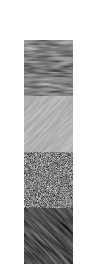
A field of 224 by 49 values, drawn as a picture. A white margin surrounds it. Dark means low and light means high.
The table splits into 4 rows of 1 panel. Panel 1,1: middling, streaked across. Panel 2,1: high, slanting up to the right, faint in contrast. Panel 3,1: middling, fine-grained, strong in contrast. Panel 4,1: low, slanting down to the right.
